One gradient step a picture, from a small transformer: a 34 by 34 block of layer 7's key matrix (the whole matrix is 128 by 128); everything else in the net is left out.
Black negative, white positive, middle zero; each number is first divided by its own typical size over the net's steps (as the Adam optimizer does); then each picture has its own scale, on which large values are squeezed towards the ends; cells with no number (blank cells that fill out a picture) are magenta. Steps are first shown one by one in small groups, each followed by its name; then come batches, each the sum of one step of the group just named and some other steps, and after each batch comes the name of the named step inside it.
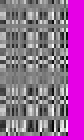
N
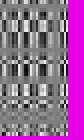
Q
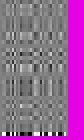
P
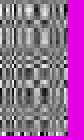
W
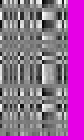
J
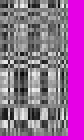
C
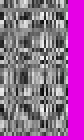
C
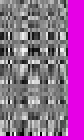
P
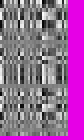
J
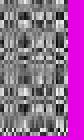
N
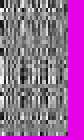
W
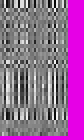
C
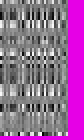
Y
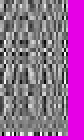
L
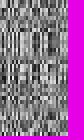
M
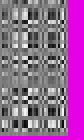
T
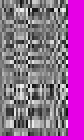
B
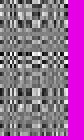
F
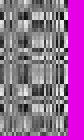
B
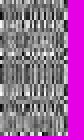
Y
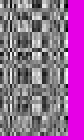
F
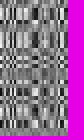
T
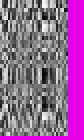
L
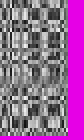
T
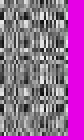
M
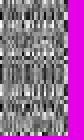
Y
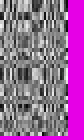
Y
